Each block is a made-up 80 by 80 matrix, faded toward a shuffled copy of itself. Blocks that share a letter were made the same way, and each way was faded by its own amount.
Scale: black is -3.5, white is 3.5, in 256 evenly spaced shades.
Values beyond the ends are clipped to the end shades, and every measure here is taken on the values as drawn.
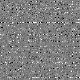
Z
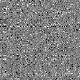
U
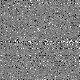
Z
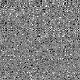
U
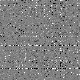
Z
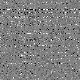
Z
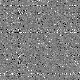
Z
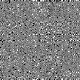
U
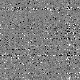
Z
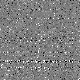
Z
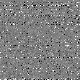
Z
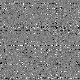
Z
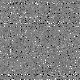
Z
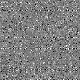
U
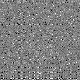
U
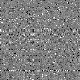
U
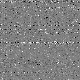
Z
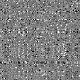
U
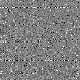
U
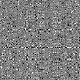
U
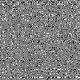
U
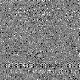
U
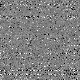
Z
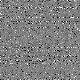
Z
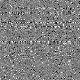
U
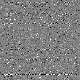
U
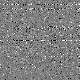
Z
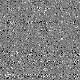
Z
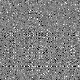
U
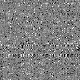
U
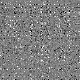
Z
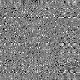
U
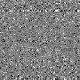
U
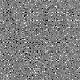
U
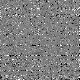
Z
